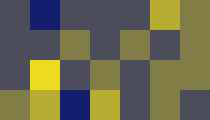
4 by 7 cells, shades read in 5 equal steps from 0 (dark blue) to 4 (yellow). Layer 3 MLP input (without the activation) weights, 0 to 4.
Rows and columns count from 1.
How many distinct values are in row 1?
4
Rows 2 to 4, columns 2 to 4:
1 2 1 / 4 1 2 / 3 0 3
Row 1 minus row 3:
0 -4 0 -1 0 1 0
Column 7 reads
2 2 2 1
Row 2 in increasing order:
1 1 1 1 2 2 2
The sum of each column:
5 8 4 7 5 8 7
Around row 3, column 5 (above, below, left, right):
2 1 2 2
